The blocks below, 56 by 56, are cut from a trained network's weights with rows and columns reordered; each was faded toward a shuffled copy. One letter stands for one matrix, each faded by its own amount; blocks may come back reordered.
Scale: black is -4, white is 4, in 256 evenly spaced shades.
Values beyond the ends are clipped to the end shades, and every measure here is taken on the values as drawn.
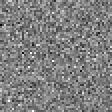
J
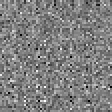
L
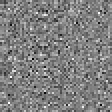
L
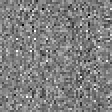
L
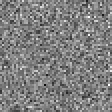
J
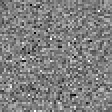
J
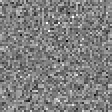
J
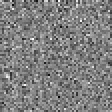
J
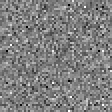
J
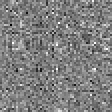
L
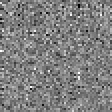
L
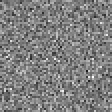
J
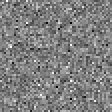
J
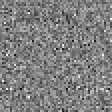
J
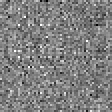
L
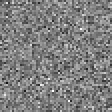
J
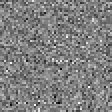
J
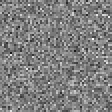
J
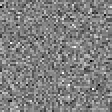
J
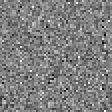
J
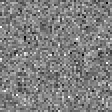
J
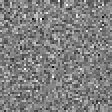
J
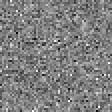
J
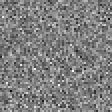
J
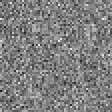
J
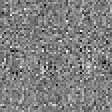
L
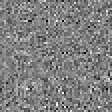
L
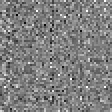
L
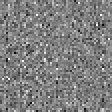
L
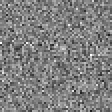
J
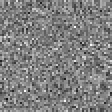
J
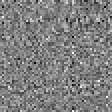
L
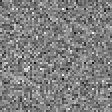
J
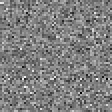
J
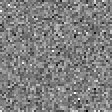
J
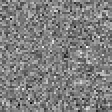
J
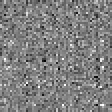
L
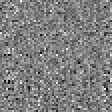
L
